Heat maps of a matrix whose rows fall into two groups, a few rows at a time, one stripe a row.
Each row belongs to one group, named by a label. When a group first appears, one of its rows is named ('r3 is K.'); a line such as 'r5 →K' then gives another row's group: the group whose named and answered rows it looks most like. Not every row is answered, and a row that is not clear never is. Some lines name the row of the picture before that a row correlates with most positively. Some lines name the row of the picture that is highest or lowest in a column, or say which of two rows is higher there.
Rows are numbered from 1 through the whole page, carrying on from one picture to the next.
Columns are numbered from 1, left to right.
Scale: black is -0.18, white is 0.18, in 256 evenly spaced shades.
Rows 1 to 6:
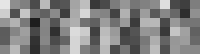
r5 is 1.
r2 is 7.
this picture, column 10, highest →2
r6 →1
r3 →1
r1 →7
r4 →1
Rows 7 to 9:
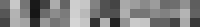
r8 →1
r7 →1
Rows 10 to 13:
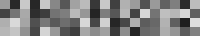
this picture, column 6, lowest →12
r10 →7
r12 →7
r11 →1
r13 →7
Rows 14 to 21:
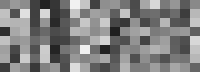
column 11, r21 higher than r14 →No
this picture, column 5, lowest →14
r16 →7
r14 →1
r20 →7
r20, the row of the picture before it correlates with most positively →10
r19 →7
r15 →7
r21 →1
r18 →7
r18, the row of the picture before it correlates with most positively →12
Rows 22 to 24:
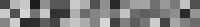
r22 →1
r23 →7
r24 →1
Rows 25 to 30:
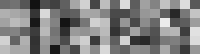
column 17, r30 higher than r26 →Yes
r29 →7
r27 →7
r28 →7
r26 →7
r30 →7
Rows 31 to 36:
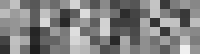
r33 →7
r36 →1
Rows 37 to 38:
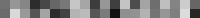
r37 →1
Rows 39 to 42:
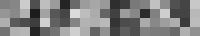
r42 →1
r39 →7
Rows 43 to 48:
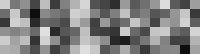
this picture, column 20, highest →46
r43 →7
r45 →1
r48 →7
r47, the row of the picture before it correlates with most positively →39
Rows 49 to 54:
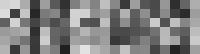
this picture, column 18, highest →51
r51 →1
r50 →7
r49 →7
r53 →7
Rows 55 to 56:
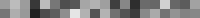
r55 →7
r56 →1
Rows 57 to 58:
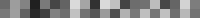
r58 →1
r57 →1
